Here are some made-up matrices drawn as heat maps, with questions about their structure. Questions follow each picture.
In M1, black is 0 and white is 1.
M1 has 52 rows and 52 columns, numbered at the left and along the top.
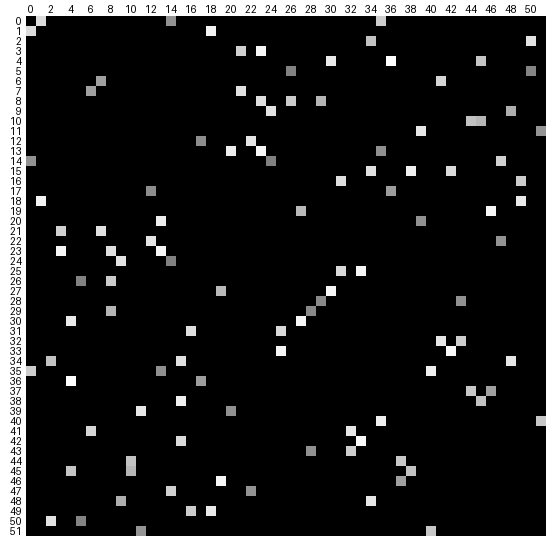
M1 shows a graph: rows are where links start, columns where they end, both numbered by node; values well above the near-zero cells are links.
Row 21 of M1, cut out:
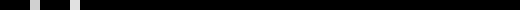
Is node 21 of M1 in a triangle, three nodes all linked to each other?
no
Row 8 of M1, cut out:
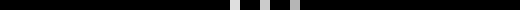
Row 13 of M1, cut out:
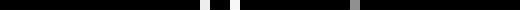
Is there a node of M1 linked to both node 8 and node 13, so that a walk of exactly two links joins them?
yes
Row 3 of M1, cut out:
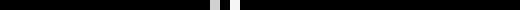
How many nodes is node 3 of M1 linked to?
2
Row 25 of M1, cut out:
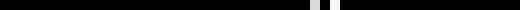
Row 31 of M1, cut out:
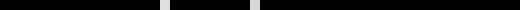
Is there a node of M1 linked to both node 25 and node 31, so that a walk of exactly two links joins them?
no
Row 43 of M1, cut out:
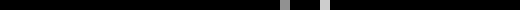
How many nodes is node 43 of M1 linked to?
2
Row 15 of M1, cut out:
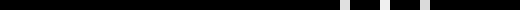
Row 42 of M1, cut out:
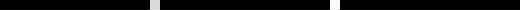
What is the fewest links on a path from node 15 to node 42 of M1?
1
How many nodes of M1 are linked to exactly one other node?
0
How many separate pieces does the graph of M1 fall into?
1
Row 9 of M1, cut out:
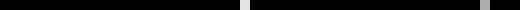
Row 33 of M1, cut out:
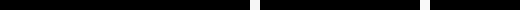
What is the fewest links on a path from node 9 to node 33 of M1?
5
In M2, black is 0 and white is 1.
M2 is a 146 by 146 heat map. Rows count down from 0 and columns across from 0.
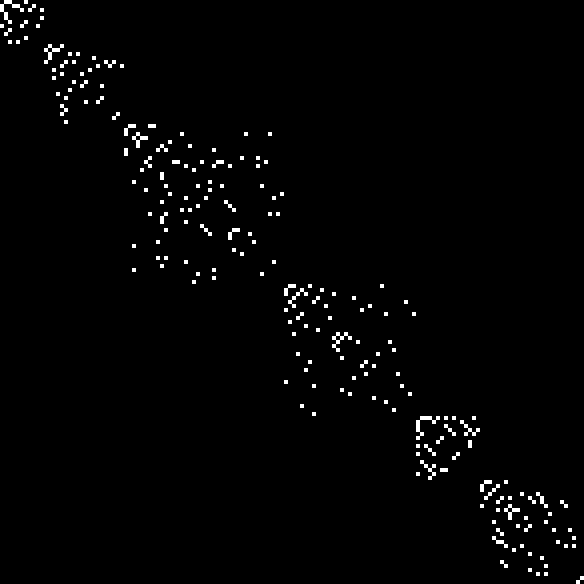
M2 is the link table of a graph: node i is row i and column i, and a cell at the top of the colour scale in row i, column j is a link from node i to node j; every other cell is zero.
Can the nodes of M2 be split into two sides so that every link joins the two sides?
no
